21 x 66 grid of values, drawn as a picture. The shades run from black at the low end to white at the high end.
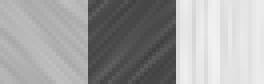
The table splits into one row of 3 panels. Panel 1,1: high, slanting down to the right, faint in contrast. Panel 1,2: low, slanting up to the right, faint in contrast. Panel 1,3: very high, streaked downward, faint in contrast.
